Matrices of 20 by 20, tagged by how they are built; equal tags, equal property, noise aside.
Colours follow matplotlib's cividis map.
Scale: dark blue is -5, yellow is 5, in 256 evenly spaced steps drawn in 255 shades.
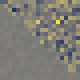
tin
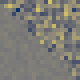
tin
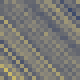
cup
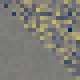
tin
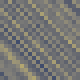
cup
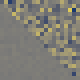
tin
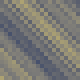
cup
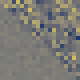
tin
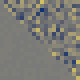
tin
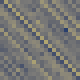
cup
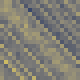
cup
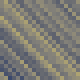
cup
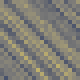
cup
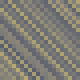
cup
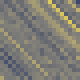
cup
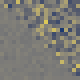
tin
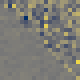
tin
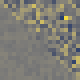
tin
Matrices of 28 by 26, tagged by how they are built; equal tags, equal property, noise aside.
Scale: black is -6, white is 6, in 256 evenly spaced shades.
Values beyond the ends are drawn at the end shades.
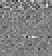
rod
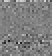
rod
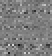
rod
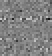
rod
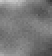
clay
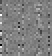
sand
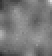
clay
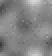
clay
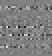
rod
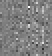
sand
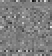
rod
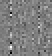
sand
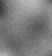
clay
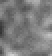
clay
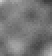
clay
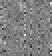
sand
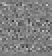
rod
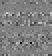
rod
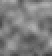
clay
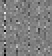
sand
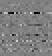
rod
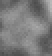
clay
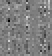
sand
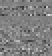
rod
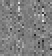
sand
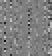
sand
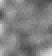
clay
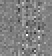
sand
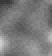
clay
